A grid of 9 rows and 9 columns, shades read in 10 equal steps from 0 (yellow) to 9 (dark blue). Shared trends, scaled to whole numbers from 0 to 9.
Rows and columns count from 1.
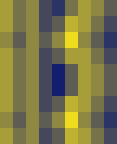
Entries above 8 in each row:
0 0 0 0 1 1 0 0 0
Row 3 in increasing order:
0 4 4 4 4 6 6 6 8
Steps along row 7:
up down up down down up up up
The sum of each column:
29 47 36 61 58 26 29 44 62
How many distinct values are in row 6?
6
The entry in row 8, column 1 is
4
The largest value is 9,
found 2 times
